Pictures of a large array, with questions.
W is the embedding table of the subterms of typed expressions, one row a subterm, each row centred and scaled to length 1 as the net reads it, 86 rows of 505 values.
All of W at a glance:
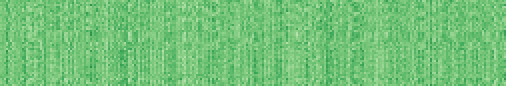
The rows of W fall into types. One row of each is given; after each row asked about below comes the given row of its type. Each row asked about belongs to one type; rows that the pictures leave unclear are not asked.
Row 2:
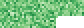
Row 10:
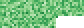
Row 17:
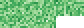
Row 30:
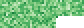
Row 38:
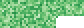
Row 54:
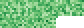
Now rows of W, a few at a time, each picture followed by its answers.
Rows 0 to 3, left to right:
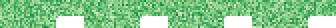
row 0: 38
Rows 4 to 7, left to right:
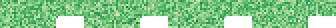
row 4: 38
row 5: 30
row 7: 17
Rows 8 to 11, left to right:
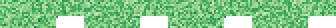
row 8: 10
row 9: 2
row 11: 2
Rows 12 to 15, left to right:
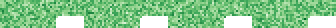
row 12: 2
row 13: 38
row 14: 38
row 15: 54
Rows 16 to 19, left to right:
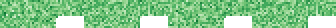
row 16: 30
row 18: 10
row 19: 17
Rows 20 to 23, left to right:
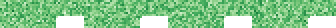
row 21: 10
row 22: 2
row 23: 30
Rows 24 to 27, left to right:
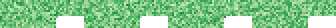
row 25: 2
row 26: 30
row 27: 2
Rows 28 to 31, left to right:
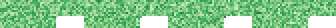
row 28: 2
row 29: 2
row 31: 38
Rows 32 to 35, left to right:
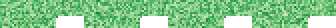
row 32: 10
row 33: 17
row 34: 10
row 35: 30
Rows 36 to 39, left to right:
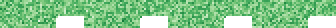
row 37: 10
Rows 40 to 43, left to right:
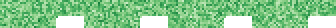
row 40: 10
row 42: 54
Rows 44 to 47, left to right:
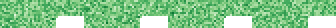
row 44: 54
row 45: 30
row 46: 38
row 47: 2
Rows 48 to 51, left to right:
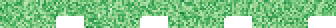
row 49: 54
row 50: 17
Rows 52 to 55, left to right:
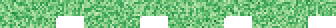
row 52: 17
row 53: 2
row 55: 17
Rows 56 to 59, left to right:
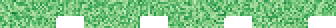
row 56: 17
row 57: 17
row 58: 54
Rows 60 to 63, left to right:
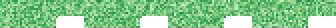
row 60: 38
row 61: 2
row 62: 30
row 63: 17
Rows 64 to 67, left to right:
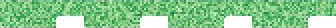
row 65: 54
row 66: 38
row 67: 17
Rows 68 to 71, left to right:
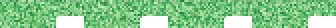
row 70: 17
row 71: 2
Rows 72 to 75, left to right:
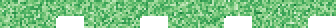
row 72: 38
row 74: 30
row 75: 38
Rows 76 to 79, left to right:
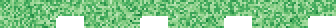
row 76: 38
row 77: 54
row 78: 10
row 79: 10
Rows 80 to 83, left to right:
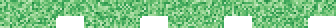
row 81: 17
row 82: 17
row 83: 2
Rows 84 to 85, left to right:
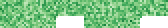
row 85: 54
